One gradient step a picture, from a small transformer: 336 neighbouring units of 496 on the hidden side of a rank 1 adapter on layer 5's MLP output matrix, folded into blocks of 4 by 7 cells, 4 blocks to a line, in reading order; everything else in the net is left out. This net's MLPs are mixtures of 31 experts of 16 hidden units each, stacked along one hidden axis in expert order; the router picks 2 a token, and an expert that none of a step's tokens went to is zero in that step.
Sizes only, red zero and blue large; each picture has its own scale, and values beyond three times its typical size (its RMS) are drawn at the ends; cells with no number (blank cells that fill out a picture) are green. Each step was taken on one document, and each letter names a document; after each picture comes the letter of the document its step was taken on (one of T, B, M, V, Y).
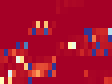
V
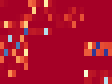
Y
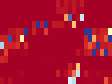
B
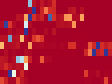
Y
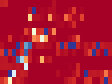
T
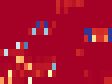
V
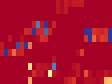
V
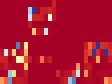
T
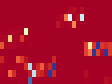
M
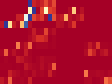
Y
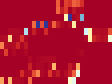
B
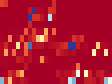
T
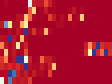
Y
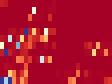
T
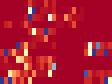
Y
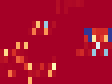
V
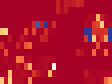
V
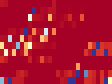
T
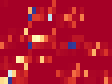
T
